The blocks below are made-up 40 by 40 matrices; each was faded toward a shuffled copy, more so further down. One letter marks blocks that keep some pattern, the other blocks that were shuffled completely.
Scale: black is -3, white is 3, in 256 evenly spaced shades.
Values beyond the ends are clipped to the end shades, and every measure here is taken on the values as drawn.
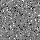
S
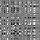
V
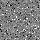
S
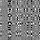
V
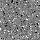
S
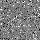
S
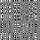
V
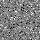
S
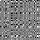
V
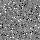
S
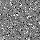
S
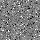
S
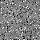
S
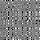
V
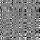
V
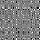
V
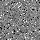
S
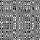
V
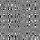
V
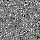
S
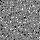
S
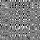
V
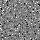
S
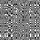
V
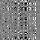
V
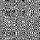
V
